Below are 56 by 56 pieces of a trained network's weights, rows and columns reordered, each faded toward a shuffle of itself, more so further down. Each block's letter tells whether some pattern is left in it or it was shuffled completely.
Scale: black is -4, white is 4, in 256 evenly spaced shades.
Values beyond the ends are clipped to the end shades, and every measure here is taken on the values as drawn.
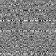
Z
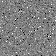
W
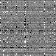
Z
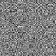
Z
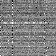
Z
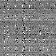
Z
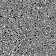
W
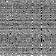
Z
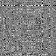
Z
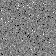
W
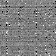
Z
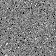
W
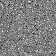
W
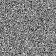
W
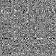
Z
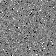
W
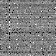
Z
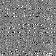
Z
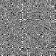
Z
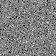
W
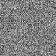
Z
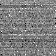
Z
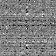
Z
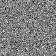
W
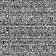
Z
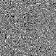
Z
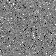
W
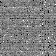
Z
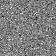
W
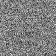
Z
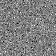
W
